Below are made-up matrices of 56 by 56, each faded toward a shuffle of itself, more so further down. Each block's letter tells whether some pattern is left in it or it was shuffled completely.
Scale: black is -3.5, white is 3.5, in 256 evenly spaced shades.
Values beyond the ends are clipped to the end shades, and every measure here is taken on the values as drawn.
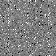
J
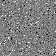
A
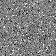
A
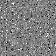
J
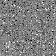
J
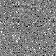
J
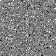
J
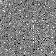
J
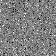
J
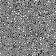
A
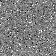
A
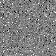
J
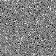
J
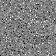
J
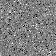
A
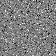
A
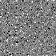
J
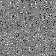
J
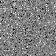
J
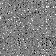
J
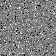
A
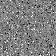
J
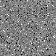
J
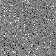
J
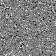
A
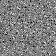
A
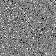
A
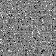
J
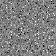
J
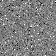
A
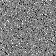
A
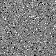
A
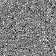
A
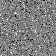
A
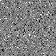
J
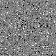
J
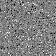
A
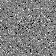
A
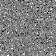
J
